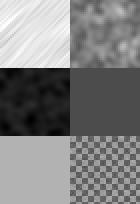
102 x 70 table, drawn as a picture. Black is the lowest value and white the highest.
It is made of 3 by 2 panels. Panel 1,1: very high, slanting up to the right, faint in contrast. Panel 1,2: middling, blotchy. Panel 2,1: very low, blotchy, faint in contrast. Panel 2,2: low, flat. Panel 3,1: high, flat. Panel 3,2: middling, checkered, strong in contrast.
